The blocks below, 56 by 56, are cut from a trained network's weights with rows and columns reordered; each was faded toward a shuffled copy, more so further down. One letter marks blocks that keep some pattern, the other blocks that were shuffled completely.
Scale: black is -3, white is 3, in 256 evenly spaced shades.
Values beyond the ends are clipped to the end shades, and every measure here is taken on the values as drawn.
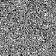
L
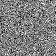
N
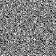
L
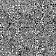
L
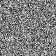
N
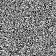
N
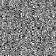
L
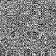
L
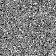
N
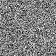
N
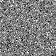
N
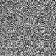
L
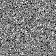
N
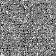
L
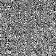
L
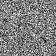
N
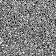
N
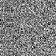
L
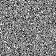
N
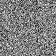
N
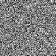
L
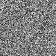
N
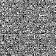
L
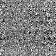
L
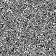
N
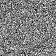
N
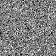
N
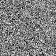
N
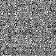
L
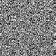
L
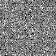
L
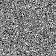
N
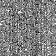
L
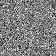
N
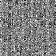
L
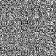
L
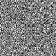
L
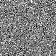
N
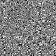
L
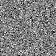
N
